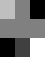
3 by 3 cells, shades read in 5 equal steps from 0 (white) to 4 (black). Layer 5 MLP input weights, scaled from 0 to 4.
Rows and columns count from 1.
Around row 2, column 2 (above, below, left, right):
2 3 2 2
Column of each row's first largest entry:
3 1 1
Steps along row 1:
up up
